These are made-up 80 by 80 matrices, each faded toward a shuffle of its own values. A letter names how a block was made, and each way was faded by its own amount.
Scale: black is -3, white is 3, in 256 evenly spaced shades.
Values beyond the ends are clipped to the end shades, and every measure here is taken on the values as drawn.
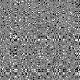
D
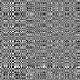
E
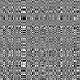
E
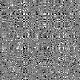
D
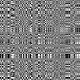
E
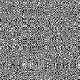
D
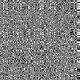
D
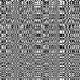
E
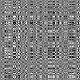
E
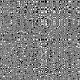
D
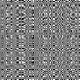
E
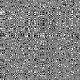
D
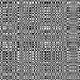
E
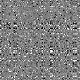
D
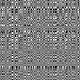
E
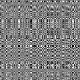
E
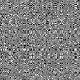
D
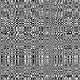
E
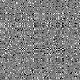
D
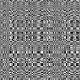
E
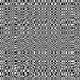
E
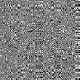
D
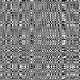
E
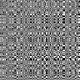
E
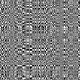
E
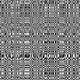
E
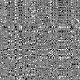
D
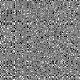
D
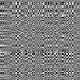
E
